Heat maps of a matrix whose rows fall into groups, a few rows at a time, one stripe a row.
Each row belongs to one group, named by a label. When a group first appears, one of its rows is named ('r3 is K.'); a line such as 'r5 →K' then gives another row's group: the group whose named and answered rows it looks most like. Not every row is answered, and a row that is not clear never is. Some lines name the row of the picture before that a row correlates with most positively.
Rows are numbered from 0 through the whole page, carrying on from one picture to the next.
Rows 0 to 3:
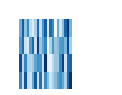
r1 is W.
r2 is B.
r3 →B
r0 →W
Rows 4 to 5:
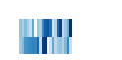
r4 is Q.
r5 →W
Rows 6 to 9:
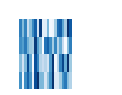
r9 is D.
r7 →B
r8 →D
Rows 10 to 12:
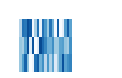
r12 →D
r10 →W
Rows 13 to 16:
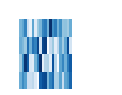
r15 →D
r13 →Q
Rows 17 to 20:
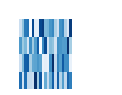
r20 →B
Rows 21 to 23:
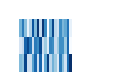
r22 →D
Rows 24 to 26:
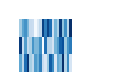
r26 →D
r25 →B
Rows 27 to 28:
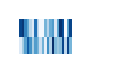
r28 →D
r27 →B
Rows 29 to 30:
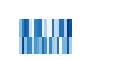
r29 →D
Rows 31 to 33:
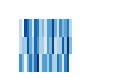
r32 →D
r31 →D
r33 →W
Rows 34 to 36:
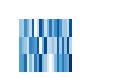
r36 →B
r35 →W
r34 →Q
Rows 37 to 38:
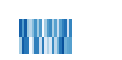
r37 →B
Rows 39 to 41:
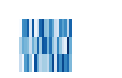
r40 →W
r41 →D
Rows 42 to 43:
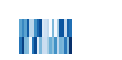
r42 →D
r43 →B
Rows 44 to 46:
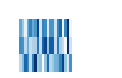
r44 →W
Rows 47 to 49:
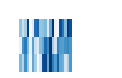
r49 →Q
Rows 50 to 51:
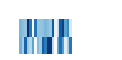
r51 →Q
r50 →D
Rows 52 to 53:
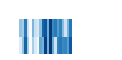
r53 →Q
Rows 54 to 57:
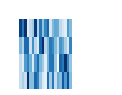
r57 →D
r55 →Q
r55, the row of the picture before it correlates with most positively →52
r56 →D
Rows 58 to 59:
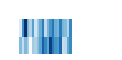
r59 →Q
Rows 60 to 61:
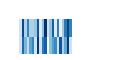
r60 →W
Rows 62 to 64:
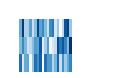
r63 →B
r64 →B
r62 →W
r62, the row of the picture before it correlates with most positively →60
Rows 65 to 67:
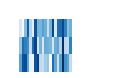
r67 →D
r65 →D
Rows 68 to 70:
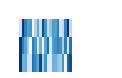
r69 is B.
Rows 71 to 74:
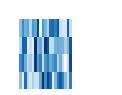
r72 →B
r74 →Q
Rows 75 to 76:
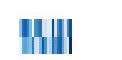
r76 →Q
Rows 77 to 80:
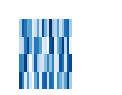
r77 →W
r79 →B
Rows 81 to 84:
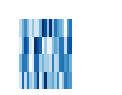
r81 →Q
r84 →W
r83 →D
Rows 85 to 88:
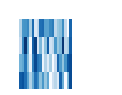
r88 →B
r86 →B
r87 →B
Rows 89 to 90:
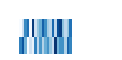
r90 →B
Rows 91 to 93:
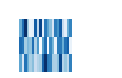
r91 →B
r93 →Q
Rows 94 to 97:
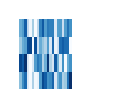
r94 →Q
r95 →D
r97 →Q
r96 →B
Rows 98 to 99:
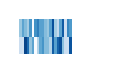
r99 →Q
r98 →D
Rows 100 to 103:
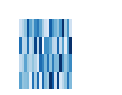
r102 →Q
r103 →W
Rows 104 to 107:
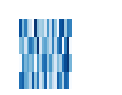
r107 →W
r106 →W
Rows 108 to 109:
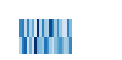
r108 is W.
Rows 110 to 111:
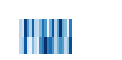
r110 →Q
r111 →Q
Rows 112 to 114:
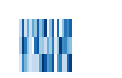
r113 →D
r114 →Q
